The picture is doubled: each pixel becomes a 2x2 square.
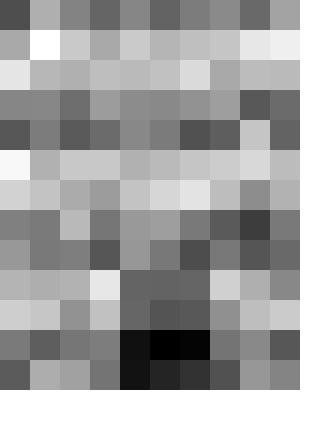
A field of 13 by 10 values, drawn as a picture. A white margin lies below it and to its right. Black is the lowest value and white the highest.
The bottom middle is the ninth with the lowest average. Stripes running across repeat 3 times from top to bottom. An odd patch, lower than its surroundings, sits in the bottom middle.
